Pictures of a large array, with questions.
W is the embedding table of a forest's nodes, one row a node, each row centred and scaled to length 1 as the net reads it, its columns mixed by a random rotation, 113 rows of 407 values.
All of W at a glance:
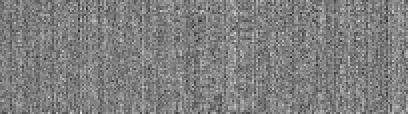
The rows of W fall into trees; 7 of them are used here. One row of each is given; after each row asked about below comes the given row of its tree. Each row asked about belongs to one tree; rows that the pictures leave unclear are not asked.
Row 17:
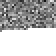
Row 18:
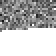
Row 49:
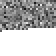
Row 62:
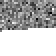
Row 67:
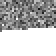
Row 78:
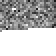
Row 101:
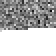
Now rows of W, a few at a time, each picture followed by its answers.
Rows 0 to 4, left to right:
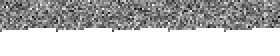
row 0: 49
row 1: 49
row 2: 49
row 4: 49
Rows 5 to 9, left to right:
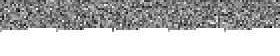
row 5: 17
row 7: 18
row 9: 18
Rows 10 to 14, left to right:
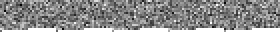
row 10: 49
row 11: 49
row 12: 101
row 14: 62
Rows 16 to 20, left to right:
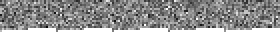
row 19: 17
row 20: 18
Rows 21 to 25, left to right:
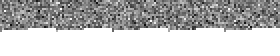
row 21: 18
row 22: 17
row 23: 67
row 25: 17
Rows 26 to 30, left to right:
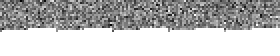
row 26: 17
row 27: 78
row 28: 67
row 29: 18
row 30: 18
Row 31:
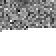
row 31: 17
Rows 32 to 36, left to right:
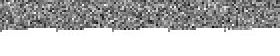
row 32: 101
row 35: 49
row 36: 18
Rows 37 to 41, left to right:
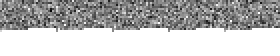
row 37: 101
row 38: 18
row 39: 18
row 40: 101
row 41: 101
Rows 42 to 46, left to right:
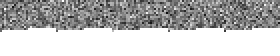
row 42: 17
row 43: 67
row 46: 49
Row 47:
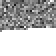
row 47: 17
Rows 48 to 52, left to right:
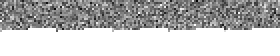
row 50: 101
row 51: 78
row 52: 62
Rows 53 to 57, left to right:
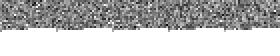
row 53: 78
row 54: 101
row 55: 78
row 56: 62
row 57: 62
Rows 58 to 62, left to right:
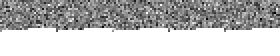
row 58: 101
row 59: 67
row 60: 101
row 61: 49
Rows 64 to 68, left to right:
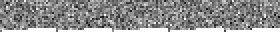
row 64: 49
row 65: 67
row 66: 18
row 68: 49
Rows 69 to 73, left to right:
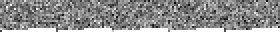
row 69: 49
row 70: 67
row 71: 18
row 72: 49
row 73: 67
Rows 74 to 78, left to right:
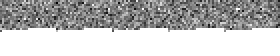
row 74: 49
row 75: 62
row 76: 49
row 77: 18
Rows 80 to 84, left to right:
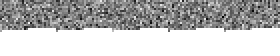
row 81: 62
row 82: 101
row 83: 49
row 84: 18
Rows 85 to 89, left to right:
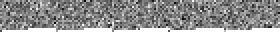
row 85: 49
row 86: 78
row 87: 78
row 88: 49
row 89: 18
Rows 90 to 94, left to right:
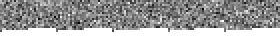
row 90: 49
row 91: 67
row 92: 18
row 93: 62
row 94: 18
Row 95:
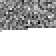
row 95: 101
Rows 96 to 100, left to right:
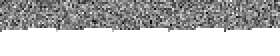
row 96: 18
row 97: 101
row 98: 101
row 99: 17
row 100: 67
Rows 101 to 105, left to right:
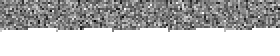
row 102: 101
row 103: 78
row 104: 101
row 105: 101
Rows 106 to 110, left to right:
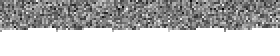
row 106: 101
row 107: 62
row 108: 78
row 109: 101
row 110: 18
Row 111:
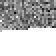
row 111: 101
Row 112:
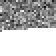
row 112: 18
